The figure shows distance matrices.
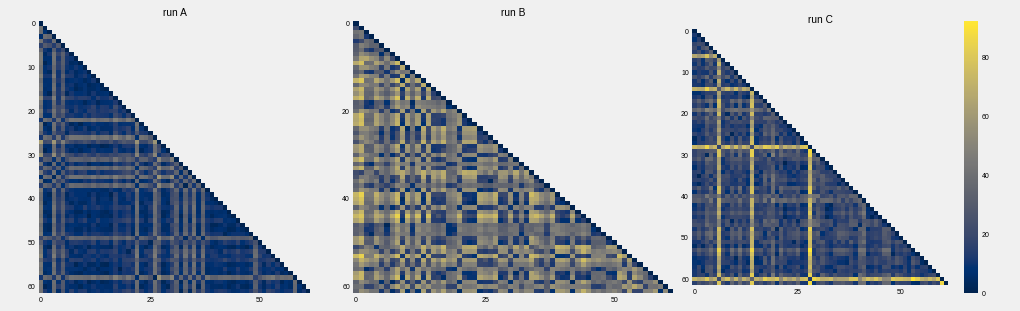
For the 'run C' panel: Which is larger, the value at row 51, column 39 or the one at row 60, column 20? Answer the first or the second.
the second
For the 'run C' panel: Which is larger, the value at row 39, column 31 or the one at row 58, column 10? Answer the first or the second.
the first
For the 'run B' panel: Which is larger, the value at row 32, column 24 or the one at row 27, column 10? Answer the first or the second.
the first
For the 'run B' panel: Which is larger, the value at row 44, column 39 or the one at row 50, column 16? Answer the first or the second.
the first
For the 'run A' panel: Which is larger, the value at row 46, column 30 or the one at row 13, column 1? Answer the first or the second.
the first
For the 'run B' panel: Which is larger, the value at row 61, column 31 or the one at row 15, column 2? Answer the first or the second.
the first
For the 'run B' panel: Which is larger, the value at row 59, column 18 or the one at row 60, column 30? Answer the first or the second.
the second
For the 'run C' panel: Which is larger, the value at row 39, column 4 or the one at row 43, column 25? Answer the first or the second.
the first
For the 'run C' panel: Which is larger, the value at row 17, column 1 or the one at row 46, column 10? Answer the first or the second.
the first
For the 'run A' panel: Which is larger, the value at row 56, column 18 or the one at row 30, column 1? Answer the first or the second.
the second
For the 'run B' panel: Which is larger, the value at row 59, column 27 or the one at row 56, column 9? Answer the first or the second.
the second
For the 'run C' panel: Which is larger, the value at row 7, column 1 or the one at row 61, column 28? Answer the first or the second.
the second
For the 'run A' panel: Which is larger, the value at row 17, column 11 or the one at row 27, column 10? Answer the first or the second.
the second
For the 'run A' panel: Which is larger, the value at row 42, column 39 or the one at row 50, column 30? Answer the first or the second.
the second
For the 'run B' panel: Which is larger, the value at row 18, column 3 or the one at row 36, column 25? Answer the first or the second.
the second
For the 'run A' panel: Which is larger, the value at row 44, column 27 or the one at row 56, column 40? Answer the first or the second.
the first
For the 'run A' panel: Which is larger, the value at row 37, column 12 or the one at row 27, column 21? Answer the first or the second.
the first
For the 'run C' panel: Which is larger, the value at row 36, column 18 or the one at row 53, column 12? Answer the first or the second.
the second
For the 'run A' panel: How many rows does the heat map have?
62
